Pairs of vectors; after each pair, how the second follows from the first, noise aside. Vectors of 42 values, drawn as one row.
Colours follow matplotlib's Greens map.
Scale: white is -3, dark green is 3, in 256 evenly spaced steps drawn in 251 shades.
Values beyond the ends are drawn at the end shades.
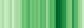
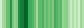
reversed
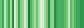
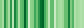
negated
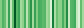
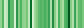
reversed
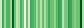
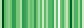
reversed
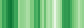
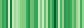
sign-scrambled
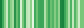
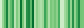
negated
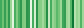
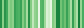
shuffled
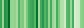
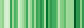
reversed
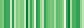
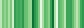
shuffled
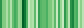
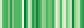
sign-scrambled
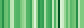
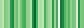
negated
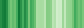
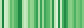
sign-scrambled
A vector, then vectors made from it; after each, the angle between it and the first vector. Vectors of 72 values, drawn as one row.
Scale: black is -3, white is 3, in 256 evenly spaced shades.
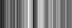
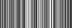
partly aligned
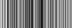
partly opposed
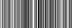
partly opposed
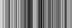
nearly opposite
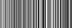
orthogonal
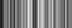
nearly parallel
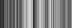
nearly parallel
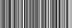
orthogonal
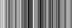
nearly opposite
